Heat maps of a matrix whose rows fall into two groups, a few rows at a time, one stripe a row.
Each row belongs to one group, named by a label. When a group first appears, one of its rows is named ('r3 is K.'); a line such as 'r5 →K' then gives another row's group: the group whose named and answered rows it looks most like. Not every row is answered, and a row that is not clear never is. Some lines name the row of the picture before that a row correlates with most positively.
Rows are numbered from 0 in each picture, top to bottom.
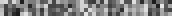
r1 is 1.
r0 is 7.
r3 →1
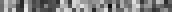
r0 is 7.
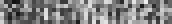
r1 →7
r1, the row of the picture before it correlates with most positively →2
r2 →1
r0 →1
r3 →1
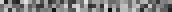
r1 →7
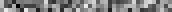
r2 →7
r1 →1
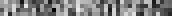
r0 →7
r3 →7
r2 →7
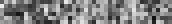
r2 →1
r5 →7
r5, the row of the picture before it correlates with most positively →0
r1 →1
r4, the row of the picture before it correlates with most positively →0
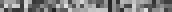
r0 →7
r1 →7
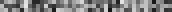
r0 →7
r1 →1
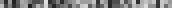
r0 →1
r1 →1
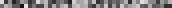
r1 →7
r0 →1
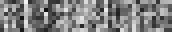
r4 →7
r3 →1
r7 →7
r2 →7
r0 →1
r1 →7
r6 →7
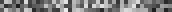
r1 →1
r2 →7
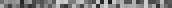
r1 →1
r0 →7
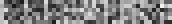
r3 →1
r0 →1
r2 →7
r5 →7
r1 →1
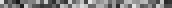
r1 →7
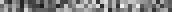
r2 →7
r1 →7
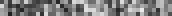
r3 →1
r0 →7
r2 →1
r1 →1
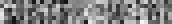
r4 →1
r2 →1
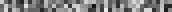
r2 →7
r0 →1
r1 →7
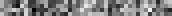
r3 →1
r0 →1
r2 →7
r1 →1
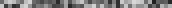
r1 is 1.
